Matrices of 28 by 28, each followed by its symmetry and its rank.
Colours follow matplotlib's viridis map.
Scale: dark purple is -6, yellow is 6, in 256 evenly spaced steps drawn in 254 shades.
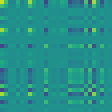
symmetric, rank one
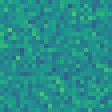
neither, full rank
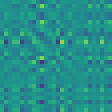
antisymmetric, rank two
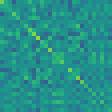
symmetric, rank five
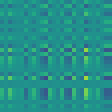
neither, rank one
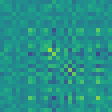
symmetric, rank three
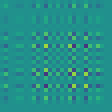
symmetric, rank one
